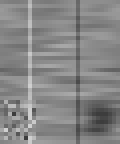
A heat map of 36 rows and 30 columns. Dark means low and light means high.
The top right is the smoothest part. One dip sinks in the bottom right. The ninth with the lowest average is the bottom right. In the bottom left lies a patch that is rougher than the rest. Columns 8 and 20 stand out from the rest.
